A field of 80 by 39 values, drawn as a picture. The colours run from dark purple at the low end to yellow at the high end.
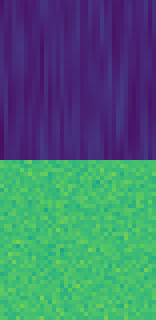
It is made of 2 by 1 panels. Panel 1,1: very low, streaked downward, faint in contrast. Panel 2,1: high, fine-grained, faint in contrast.
